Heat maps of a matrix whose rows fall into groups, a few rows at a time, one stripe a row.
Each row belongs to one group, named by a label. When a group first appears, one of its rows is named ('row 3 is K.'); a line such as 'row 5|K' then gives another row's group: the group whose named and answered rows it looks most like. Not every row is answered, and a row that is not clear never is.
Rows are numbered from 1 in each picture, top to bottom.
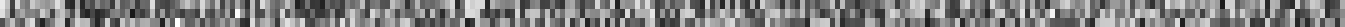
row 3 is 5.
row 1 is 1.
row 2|1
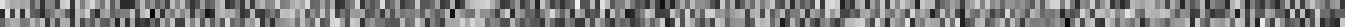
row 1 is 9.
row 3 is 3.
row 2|5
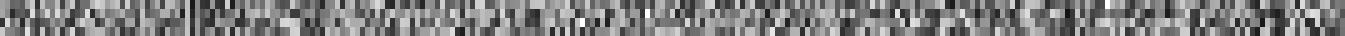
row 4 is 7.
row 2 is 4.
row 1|7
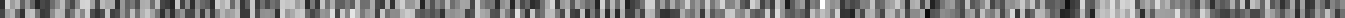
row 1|5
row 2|5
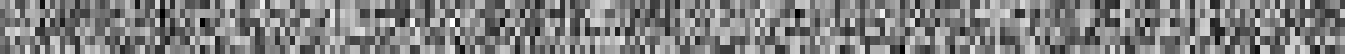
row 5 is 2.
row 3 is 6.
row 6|7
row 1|6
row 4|5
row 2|3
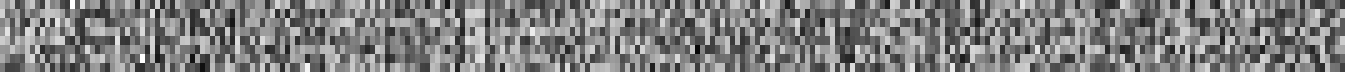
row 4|7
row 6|9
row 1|6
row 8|6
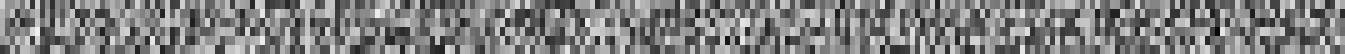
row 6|2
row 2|6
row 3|4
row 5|9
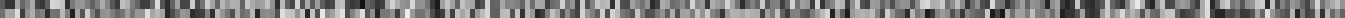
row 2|5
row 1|2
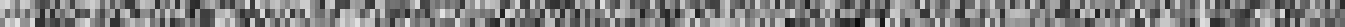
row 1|9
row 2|6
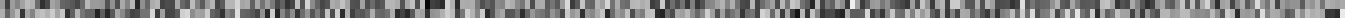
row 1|2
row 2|1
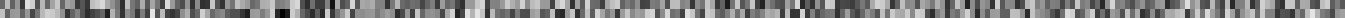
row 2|1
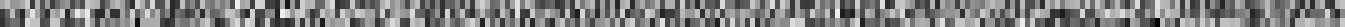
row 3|2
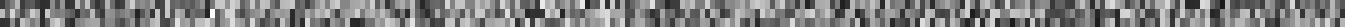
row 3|2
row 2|6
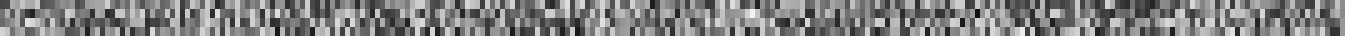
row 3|3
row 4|1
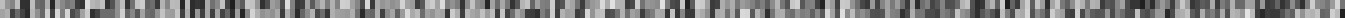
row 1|4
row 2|4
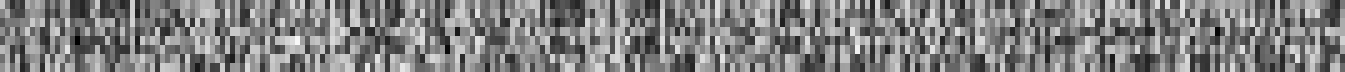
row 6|3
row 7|4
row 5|3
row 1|3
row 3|3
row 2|3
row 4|2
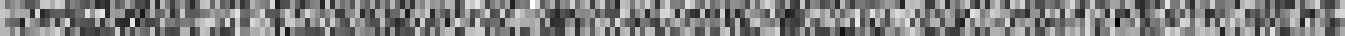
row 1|1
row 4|1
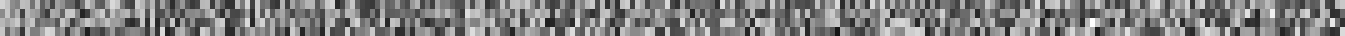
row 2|7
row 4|1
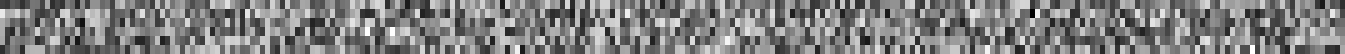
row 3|7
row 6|3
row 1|6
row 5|2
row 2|9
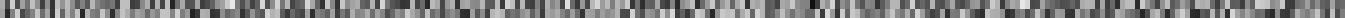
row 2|4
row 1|6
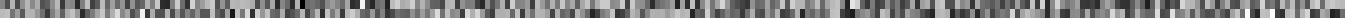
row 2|7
